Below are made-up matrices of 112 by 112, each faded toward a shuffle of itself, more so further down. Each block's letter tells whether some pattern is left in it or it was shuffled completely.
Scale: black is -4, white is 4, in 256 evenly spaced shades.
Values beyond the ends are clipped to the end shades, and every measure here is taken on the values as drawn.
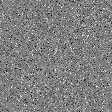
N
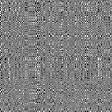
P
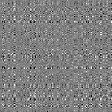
P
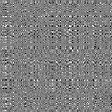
P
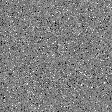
N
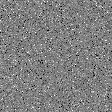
N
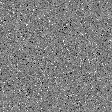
N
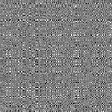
P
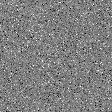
N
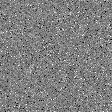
N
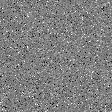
N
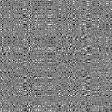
P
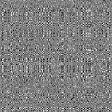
P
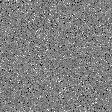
N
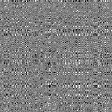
P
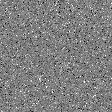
N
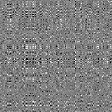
P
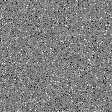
N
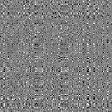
P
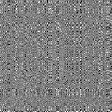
P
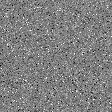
N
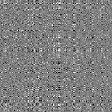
P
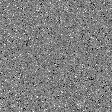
N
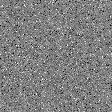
N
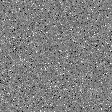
N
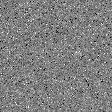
N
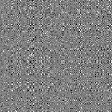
P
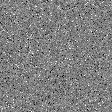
N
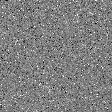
N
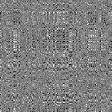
P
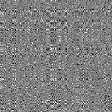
P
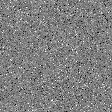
N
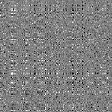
P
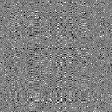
P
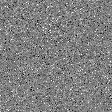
N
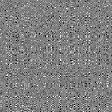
P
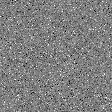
N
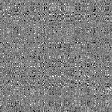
P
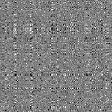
P
